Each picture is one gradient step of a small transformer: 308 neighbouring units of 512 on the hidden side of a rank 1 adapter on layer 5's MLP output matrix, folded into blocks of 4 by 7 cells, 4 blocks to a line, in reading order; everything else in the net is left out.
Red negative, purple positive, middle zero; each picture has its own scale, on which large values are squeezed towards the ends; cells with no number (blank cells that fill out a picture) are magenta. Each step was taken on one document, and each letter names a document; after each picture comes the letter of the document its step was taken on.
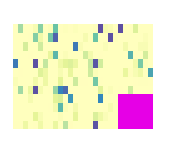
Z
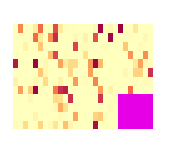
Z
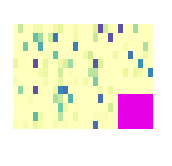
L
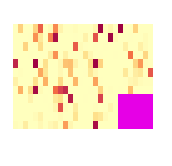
Z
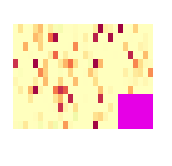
Z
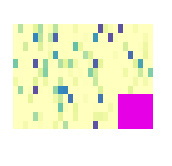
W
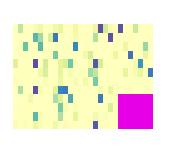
L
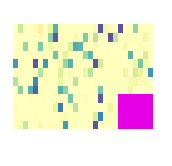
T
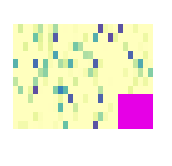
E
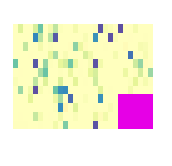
W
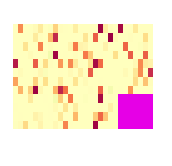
W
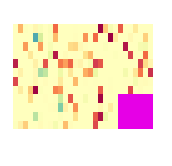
E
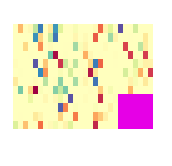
Z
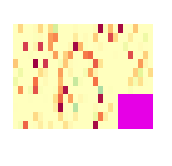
T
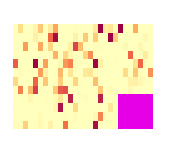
T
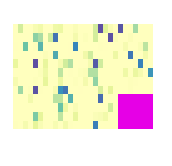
L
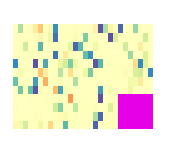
T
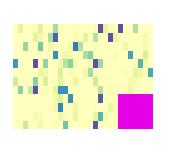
T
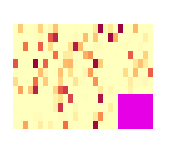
T
